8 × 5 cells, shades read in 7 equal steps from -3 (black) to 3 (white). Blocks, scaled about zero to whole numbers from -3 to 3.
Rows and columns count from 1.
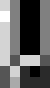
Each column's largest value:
3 2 2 2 0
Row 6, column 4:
2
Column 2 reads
0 0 0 0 0 -1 2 1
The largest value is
3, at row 2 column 1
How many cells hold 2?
8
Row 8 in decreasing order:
1 -1 -2 -2 -2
